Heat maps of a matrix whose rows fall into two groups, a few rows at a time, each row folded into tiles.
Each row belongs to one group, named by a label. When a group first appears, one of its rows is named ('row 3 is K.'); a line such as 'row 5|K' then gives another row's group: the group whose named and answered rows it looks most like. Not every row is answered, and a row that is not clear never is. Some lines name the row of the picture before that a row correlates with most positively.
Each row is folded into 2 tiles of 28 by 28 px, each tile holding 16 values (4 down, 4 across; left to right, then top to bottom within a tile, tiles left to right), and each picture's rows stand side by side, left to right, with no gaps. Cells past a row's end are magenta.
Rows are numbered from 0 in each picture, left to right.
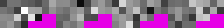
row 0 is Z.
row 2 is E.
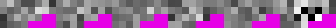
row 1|E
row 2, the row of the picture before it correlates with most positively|1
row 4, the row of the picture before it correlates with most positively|3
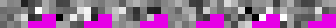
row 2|E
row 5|Z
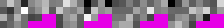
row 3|Z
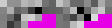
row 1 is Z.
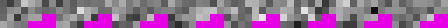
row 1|Z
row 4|E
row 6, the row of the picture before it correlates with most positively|0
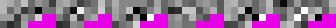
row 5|Z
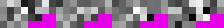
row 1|Z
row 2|Z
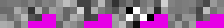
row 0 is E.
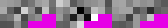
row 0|E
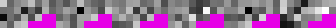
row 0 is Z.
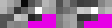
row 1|Z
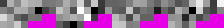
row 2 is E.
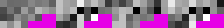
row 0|Z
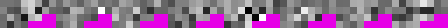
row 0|E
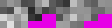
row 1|Z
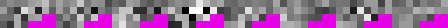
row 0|E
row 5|E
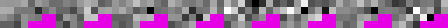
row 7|Z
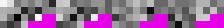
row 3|E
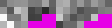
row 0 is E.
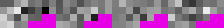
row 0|E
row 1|Z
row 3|Z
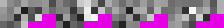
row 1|E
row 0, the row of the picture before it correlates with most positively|2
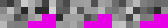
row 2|E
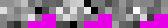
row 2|Z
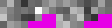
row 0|Z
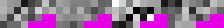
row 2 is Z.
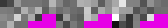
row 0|Z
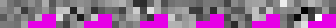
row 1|E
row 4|E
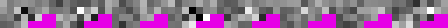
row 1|Z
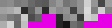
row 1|E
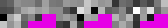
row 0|Z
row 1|E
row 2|Z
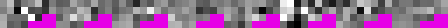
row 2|Z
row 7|Z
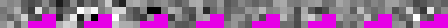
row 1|Z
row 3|E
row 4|Z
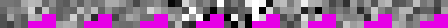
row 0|E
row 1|Z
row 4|E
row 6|Z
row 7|E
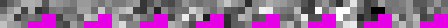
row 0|E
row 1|E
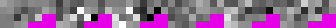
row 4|E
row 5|E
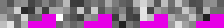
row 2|E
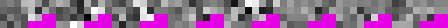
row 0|E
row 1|Z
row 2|E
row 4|E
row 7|Z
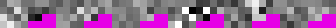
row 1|Z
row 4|E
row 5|E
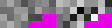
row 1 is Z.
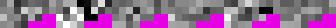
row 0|Z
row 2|E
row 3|E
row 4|E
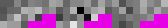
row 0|Z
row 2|E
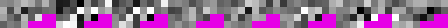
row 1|Z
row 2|Z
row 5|Z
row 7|E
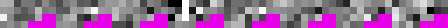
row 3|Z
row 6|Z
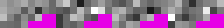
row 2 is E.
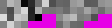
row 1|Z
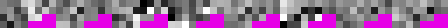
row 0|E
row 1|E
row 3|Z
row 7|E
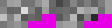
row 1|Z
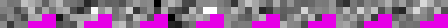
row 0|E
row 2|E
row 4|E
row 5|Z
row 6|Z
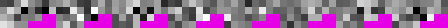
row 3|E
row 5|E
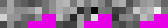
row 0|Z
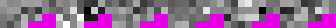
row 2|E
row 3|Z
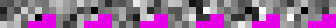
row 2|E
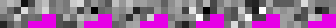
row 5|E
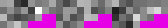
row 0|Z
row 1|E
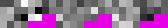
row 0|E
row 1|Z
